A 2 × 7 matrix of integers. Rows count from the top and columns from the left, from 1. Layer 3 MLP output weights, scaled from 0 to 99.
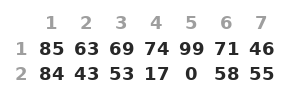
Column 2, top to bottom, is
63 43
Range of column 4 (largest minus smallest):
57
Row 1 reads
85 63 69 74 99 71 46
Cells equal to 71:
1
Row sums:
507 310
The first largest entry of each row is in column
5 1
